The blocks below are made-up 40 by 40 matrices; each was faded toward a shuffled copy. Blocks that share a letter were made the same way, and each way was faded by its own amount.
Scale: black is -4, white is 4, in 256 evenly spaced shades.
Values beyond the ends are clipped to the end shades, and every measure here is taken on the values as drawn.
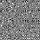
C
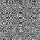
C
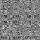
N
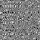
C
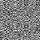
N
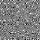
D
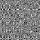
N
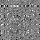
C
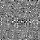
D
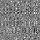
C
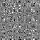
D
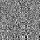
N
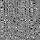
C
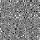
D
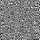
C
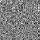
N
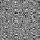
C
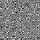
D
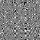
C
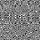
C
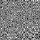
C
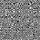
C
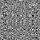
N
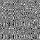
C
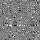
C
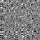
C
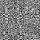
N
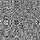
N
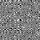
C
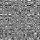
N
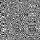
C
